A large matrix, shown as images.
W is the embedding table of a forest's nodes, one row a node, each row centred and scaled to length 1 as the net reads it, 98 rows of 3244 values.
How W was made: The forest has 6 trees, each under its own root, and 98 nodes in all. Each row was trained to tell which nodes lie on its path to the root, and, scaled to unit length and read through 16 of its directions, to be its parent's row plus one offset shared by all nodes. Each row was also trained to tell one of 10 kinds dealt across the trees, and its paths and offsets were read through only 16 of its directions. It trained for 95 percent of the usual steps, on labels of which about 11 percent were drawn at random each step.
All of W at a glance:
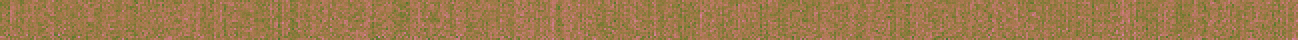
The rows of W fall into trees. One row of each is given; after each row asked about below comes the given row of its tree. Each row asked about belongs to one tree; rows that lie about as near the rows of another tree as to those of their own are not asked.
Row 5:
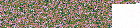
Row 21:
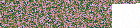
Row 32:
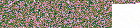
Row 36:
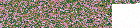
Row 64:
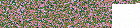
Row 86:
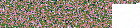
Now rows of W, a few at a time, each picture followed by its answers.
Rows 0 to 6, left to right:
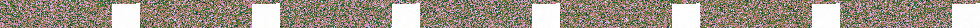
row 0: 36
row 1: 32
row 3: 64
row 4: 86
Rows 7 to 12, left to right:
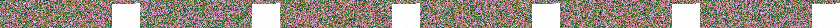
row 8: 86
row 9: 5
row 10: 64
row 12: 64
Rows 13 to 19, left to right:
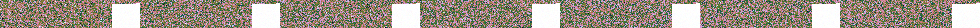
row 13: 32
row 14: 36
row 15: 36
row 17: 64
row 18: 5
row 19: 32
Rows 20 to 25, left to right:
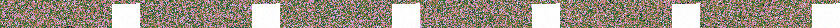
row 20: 32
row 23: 5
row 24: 32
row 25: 64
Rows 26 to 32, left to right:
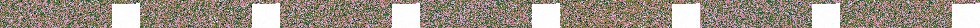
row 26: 32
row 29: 36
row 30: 21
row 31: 5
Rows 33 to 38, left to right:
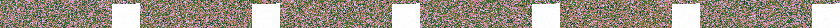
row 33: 64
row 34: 86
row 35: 86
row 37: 64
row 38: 21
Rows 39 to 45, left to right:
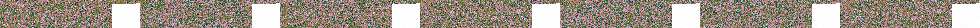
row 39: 21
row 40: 5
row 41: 36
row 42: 86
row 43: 5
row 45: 86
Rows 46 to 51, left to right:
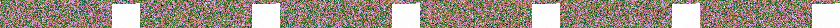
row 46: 64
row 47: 64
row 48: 32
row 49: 32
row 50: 64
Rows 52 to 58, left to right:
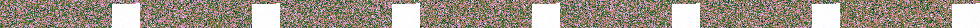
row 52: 64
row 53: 5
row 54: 32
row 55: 32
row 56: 36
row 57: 32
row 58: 21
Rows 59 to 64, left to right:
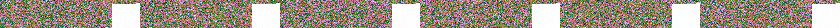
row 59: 64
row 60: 36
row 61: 64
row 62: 36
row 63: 32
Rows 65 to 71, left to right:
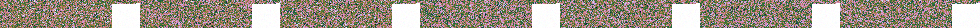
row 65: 36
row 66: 32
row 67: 21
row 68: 21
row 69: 64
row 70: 64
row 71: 86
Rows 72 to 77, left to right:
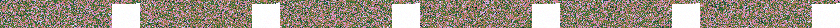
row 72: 86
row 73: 86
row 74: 21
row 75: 64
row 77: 5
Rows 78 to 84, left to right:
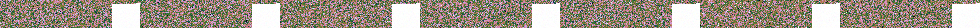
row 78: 36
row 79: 64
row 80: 36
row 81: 32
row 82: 36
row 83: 32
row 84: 64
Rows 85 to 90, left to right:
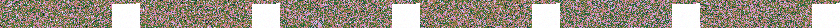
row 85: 32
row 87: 32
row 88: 32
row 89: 64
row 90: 36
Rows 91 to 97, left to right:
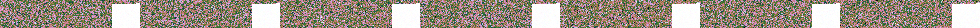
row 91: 86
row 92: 36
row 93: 36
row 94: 36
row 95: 36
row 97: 32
